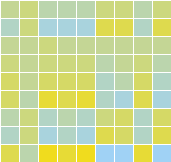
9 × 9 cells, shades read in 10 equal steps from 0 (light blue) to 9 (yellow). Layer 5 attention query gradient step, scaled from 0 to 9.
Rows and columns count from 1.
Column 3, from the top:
3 1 5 5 6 8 2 1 9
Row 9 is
7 3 9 8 9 0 0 8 0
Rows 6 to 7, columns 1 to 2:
6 3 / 3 5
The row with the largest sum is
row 9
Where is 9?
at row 9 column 3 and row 9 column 5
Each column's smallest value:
2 3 1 1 1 0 0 2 0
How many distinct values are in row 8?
5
